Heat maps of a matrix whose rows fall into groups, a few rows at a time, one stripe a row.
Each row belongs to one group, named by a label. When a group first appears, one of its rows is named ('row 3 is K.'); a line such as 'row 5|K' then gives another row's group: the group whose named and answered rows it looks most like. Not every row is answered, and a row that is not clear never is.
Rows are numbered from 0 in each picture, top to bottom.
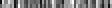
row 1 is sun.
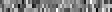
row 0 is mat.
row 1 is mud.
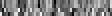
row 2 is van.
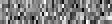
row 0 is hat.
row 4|mud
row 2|hat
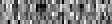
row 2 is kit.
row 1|kit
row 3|sun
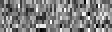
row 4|kit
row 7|kit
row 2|mud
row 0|van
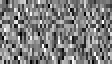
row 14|sun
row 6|sun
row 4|sun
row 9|van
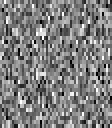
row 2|hat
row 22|kit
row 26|hat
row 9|hat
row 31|sun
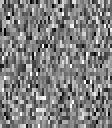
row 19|mat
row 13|van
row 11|hat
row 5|sun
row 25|sun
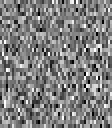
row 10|mat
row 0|sun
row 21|van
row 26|mud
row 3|mat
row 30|mat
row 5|sun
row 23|mat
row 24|sun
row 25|mat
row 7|kit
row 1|mud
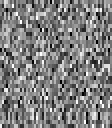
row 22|van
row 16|mud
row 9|sun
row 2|van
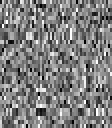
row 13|sun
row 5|van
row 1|kit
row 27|kit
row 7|hat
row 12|mud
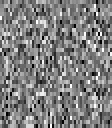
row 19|kit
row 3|kit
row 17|sun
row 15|hat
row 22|hat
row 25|mat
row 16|mud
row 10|hat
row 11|mat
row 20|kit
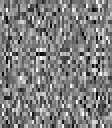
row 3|mat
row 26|hat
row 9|mud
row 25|sun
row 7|kit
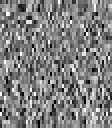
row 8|van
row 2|mat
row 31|mat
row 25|van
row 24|mat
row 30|mat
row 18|mud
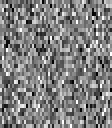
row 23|mud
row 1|mud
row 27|mud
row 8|kit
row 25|sun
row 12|kit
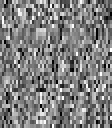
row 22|kit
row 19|mat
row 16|sun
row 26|sun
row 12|mat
